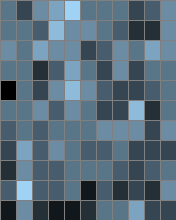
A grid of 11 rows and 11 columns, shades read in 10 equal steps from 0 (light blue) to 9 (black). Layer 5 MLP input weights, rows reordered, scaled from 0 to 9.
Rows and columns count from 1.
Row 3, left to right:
3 4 2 3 3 6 5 3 4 2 3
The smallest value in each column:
3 0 2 1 0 3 3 3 1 2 3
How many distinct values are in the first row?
6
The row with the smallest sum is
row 3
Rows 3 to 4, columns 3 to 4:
2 3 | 7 5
